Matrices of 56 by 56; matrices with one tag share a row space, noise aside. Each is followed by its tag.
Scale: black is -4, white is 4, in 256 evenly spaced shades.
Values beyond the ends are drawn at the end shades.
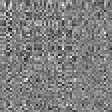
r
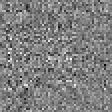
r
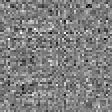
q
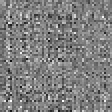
r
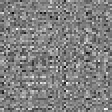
q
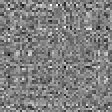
q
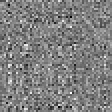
r
